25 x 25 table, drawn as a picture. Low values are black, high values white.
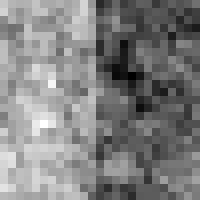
No regular stripes run through it. The left part is higher, up to a seam about 50% of the way across. Overall the values sit about 50% of the way up the scale.
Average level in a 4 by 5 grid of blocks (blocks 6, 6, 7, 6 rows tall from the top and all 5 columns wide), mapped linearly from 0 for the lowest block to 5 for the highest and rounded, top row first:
44200 | 44101 | 54211 | 54212
